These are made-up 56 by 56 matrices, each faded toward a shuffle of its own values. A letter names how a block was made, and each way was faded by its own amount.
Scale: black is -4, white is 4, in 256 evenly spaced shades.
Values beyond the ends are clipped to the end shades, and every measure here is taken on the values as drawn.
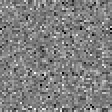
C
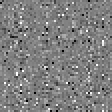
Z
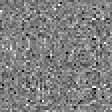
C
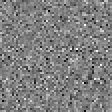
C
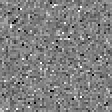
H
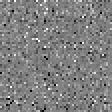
Z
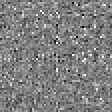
C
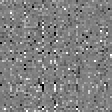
Z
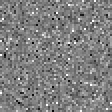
H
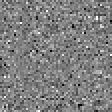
C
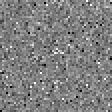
H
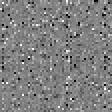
Z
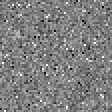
H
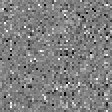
Z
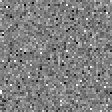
H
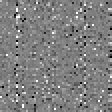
Z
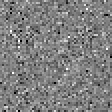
C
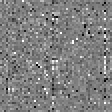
Z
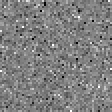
H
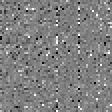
Z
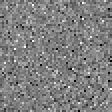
H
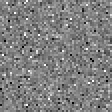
H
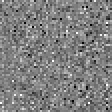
C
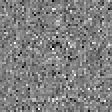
C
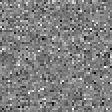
C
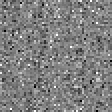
C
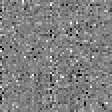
Z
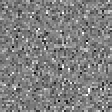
C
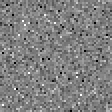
H
